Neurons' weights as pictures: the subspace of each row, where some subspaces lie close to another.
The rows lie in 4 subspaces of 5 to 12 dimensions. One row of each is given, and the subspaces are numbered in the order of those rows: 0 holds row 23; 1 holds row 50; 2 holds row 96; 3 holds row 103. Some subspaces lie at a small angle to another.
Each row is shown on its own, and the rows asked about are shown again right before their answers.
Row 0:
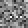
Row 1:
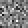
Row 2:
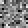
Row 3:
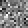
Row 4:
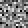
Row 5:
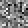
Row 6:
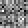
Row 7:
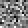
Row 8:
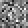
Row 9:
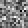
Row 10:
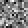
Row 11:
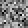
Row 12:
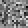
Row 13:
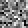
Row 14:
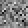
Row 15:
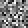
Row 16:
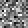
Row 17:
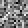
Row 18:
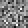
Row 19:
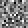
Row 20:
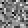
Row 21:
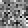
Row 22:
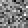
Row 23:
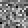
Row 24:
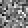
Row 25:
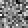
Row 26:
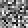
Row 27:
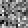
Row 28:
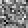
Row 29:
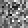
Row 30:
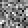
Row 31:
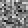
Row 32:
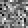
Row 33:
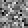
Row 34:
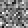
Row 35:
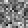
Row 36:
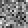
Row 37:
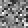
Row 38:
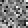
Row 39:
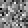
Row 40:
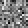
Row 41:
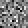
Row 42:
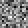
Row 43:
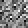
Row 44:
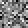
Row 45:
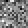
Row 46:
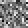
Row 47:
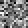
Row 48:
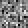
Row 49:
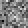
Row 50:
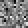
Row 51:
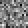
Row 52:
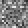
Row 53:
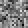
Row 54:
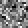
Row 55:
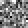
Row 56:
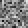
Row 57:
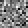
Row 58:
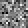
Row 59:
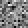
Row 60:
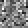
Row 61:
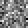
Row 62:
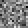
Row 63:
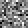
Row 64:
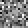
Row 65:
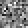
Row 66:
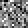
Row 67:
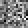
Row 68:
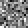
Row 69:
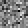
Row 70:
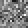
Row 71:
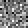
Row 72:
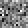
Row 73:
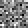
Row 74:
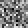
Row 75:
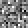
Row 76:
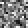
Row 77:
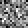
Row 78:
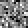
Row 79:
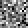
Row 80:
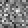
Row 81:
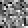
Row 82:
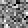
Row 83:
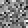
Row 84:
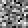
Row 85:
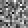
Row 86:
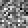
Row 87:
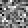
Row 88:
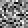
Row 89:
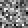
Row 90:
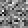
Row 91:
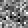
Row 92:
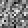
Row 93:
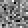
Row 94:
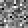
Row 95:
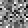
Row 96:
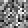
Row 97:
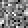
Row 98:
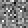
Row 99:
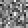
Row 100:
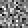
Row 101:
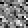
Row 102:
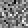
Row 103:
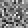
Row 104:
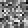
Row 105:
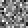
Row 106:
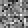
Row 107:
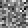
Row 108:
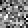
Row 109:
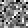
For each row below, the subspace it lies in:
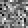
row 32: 2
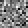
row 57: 1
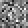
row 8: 2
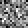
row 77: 1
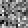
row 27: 3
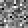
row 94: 1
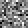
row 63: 0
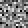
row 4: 0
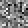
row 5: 2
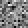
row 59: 3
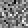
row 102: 3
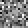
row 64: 1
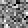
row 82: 1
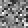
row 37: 0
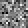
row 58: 2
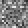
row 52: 2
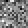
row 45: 2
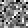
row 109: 1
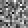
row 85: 1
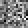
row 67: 1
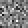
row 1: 3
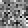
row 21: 1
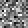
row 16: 0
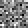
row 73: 1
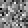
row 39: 0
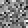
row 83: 1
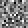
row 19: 3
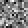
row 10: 2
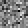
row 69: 1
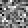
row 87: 2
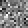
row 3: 1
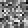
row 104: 3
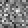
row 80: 0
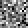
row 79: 3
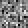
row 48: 3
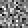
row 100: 3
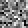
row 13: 1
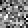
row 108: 1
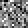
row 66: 2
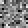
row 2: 1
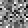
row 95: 1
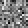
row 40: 1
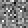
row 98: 2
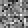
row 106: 3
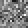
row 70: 1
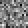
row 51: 1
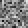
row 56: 2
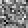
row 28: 2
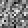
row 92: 0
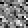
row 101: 1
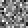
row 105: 1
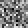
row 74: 3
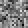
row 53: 3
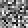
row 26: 3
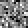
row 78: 2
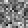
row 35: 2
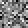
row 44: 1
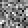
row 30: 0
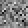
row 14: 0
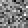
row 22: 1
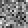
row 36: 2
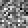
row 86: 2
